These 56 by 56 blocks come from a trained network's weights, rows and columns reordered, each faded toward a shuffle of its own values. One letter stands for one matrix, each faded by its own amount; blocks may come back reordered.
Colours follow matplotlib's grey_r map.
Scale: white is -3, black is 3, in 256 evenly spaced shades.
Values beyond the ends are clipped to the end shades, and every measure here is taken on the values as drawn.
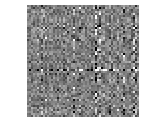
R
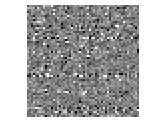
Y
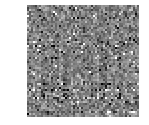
Y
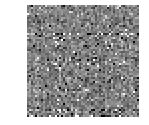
Y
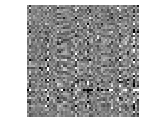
R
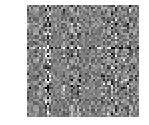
R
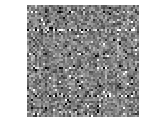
Y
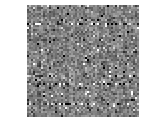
Y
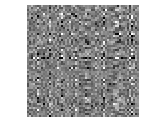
R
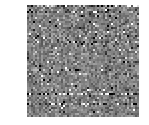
Y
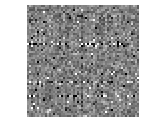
Y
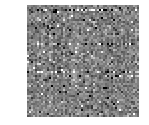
Y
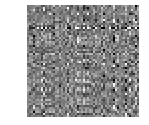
R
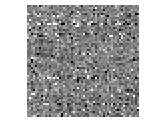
Y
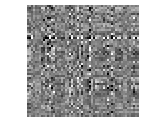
R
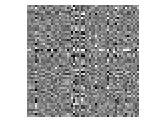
R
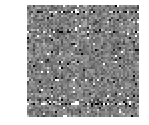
Y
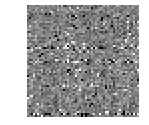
Y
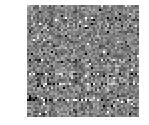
Y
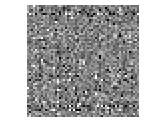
Y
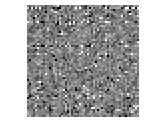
Y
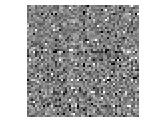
Y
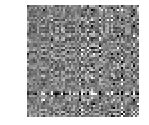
R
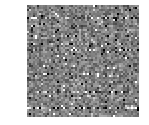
Y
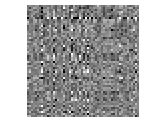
R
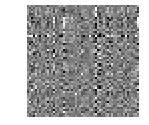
R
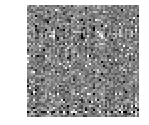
Y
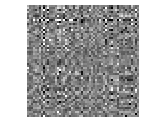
R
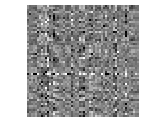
R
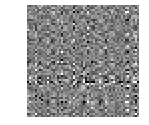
R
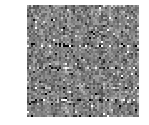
Y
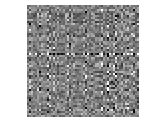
R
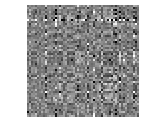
R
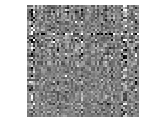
R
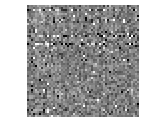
Y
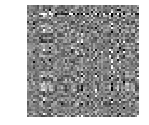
R
